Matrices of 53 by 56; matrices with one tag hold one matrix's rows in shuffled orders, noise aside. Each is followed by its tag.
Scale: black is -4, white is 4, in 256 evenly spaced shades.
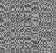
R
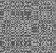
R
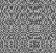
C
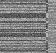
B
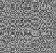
R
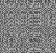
C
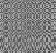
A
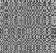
A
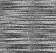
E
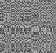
R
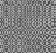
A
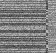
B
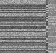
B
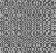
A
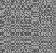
R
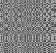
A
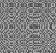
C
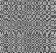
A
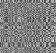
A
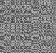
R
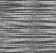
E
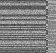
B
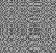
C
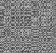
R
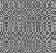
A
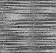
E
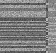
B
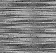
E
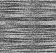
E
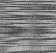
E
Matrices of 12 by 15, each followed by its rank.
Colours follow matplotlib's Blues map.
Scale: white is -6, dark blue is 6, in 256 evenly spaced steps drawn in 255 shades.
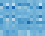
two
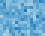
full rank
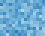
full rank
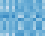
two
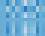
one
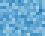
full rank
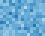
full rank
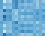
two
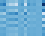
one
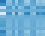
one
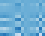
one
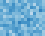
full rank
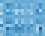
two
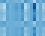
one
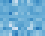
two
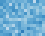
full rank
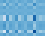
one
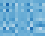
two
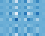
one
